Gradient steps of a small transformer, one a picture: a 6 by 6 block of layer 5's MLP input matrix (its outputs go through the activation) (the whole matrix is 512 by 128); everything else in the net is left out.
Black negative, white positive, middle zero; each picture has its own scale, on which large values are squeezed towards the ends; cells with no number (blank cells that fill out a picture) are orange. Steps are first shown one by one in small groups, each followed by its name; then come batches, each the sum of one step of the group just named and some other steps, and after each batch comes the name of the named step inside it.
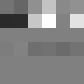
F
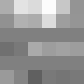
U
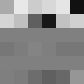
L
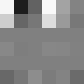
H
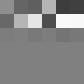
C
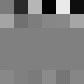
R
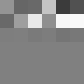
C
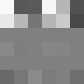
H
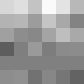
U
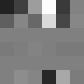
L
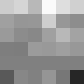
U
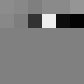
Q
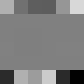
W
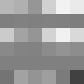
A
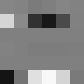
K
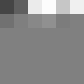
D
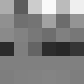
D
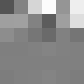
D
